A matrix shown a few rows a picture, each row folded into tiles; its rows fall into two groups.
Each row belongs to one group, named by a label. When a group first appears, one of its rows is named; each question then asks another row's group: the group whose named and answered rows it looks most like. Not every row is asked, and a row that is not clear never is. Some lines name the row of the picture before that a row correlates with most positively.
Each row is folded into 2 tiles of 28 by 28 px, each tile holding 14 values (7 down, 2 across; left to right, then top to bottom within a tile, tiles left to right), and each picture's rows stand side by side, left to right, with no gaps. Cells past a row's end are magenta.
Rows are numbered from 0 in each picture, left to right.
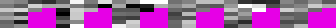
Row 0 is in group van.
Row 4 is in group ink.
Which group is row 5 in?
van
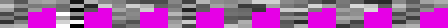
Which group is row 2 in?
ink
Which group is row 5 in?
van
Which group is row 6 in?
ink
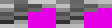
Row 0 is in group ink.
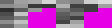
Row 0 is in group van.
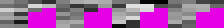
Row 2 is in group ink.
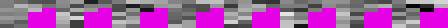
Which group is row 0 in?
ink
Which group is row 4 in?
ink
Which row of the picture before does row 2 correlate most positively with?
1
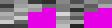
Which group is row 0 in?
ink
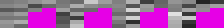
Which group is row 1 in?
van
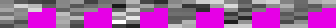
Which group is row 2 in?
ink
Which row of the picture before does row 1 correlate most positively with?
3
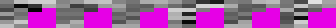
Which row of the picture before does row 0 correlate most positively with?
3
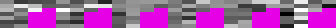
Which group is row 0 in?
ink
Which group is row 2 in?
van
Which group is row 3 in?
van
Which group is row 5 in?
van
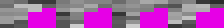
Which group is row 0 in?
ink
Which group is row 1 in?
van
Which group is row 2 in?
van
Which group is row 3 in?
ink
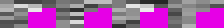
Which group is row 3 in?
van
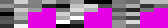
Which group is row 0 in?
van
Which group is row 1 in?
ink
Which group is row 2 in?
van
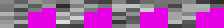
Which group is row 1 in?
ink
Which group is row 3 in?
ink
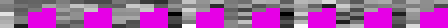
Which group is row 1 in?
ink
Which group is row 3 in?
van
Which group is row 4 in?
van
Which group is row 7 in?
van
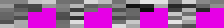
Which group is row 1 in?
van
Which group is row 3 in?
ink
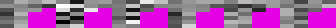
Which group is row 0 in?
van
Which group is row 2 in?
van
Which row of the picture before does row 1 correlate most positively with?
1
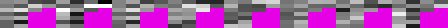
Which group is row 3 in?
ink
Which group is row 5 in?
van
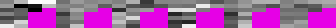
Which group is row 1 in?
van
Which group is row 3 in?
van
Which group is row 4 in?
van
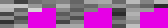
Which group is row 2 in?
van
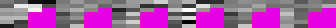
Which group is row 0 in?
ink
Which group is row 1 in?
van
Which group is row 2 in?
van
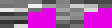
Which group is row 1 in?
ink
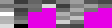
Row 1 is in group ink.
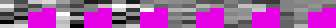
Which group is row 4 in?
ink
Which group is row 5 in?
van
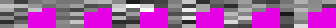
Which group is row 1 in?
van
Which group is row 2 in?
ink
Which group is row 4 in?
ink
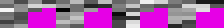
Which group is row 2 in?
van
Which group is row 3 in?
ink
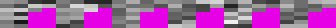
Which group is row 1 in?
ink
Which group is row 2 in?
van
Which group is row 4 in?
ink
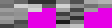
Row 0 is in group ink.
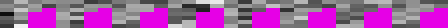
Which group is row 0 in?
van
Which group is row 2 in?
ink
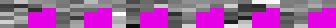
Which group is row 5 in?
van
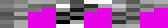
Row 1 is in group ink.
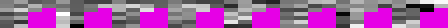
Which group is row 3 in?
ink
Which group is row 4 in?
ink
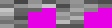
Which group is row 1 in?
ink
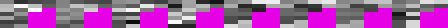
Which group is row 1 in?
ink
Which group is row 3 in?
ink
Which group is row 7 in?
van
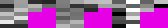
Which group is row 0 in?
ink
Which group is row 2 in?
van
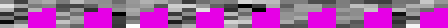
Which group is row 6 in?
ink
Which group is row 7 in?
van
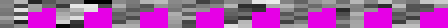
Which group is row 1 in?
ink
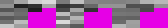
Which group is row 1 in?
ink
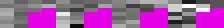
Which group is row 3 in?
ink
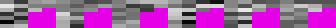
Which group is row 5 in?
ink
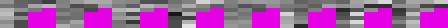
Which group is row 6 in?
van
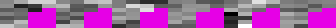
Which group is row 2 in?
ink
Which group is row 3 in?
ink
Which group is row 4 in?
van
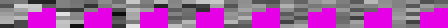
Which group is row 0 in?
ink
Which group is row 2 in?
van
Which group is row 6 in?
van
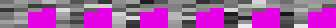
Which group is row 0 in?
van
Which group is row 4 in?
van
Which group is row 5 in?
van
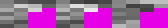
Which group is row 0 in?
ink
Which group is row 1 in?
ink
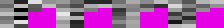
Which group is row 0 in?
van
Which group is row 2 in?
van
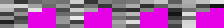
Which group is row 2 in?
van
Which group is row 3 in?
van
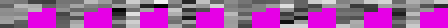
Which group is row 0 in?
ink
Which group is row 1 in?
van
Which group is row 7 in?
van
